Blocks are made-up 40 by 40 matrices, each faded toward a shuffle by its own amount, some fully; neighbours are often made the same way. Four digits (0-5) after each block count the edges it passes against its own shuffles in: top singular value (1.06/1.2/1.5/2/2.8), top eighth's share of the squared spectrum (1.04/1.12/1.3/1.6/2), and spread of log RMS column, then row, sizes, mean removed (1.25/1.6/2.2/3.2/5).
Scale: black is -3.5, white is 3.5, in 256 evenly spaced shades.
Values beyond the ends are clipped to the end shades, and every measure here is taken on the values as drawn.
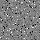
0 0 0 0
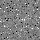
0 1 0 0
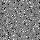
1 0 0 0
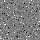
0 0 0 0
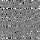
4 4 1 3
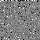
3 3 0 1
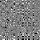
4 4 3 2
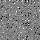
3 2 1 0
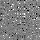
3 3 1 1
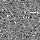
2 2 0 1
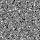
0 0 0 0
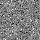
0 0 0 0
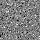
0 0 0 0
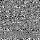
1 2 0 3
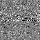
2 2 0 2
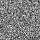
0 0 0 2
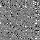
3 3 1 0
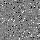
2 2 1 0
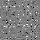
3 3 1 1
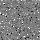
0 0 0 0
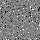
0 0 0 0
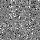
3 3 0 1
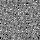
2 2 1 0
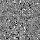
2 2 1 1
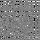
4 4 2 2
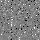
2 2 1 0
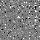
3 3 1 1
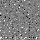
2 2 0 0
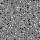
0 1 0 1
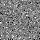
1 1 0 1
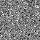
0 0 0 1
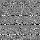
2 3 0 3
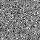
0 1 0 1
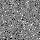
0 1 0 0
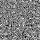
0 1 0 2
